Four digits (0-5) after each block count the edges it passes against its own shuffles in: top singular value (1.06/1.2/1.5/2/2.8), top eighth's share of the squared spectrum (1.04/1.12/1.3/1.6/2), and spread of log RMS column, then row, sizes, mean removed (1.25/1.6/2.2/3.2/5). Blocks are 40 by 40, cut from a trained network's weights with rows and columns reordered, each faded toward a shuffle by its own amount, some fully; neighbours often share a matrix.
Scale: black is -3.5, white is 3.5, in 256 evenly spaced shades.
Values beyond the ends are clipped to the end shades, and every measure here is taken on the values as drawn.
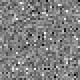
0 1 0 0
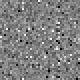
2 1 0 0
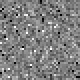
1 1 0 0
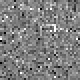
2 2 1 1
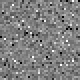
0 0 0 0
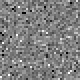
1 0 0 0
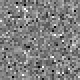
1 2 0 0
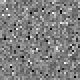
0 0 0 0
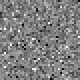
0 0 0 0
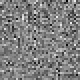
3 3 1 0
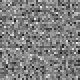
1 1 0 0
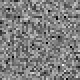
1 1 0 0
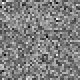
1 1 1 0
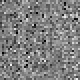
2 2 1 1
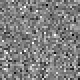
2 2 0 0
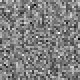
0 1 0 0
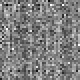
3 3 0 2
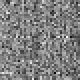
3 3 0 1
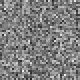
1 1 1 0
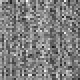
3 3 0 2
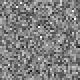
0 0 0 0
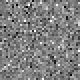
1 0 0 0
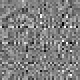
4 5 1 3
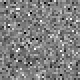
1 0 0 0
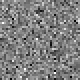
2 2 0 0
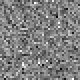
1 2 0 0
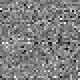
3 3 0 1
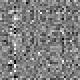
3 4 1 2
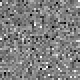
0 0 0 0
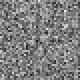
1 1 0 0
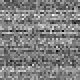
4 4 0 2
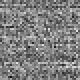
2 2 0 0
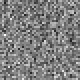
1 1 1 0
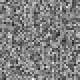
1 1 0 0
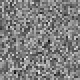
0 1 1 0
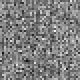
2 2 0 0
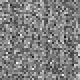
2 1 0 0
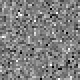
1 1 0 0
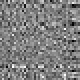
4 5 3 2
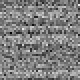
3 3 0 1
